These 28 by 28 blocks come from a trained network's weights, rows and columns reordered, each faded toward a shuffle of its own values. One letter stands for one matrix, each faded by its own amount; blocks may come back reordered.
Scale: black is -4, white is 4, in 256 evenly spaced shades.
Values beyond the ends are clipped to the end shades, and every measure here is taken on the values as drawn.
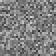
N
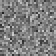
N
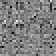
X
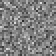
N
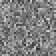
N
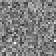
N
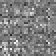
X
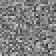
N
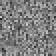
N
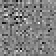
X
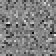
X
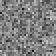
N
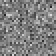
N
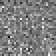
X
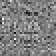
X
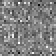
X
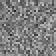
N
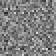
N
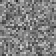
N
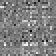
X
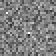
N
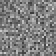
N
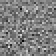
N
